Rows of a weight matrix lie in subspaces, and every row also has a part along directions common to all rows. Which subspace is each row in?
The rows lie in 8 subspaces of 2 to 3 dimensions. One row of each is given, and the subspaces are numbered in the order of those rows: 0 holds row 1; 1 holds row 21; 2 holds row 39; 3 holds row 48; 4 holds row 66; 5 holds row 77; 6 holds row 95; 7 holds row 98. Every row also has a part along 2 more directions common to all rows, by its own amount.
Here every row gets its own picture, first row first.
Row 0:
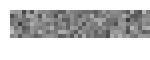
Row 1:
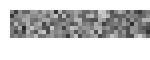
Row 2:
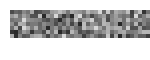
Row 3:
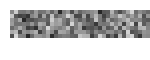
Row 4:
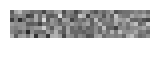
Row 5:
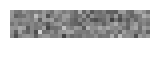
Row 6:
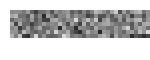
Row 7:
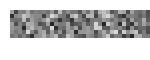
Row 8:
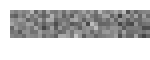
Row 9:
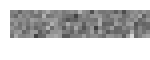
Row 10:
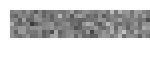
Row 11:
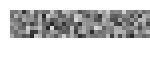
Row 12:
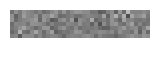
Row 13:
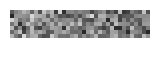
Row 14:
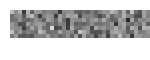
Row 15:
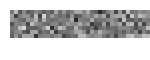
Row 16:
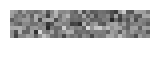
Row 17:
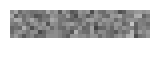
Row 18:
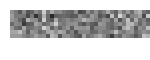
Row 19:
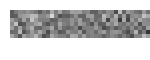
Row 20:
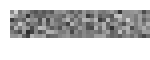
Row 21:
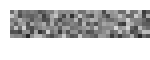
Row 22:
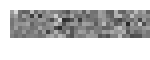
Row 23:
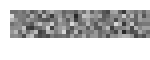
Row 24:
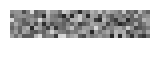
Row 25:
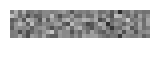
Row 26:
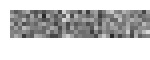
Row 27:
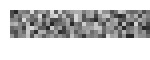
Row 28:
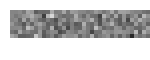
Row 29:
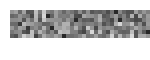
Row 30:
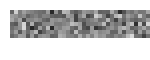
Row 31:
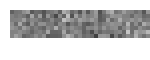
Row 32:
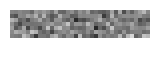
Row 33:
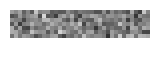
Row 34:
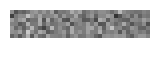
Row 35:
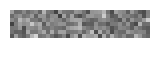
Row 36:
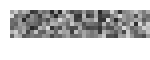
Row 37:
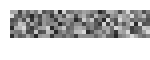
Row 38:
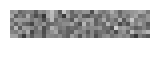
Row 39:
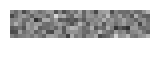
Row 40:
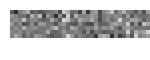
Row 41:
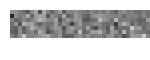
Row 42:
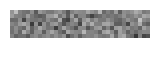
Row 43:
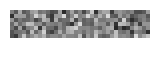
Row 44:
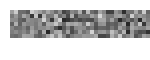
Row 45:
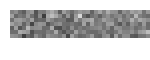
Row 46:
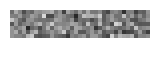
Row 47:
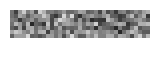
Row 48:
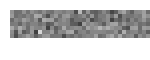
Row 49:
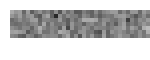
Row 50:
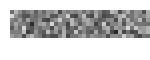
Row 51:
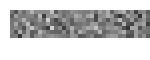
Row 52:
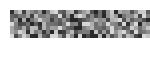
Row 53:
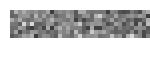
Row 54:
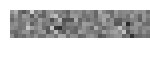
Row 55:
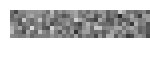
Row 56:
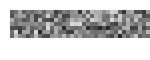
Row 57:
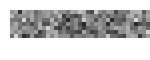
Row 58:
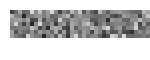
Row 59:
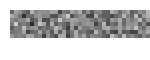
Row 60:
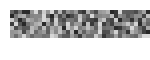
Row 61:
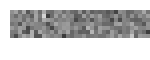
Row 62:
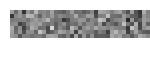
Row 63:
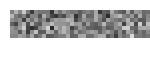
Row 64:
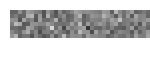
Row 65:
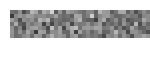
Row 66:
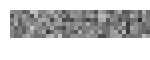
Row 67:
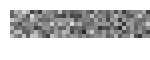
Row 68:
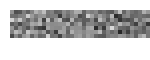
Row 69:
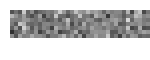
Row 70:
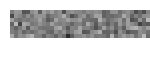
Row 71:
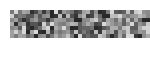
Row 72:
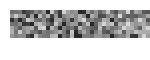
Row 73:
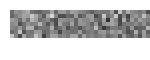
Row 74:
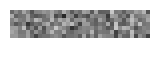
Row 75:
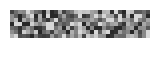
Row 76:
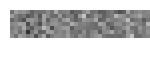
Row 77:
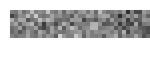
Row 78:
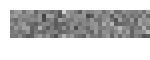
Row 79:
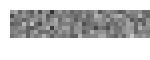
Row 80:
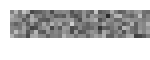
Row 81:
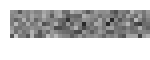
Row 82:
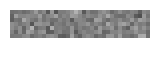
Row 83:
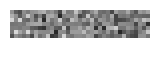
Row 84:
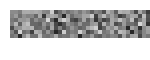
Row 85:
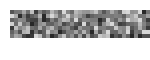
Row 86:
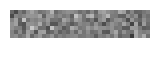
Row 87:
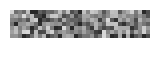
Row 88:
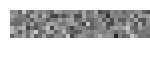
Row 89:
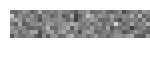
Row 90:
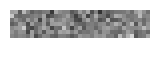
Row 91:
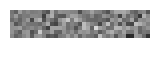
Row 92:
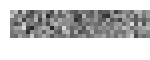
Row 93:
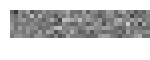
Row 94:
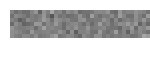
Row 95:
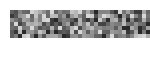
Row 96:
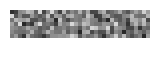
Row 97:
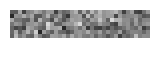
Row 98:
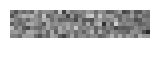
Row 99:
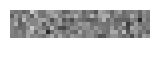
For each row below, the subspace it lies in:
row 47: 1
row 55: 2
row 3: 1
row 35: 0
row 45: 2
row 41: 7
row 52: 0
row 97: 3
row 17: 2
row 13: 6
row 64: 3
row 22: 4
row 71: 0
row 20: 0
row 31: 4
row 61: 3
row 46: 7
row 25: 0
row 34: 0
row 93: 4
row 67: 6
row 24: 5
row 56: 3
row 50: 7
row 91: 2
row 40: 4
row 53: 5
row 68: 0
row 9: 2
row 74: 2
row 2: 1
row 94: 5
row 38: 2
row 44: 4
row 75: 3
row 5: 3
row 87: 7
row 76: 0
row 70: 7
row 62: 1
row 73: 6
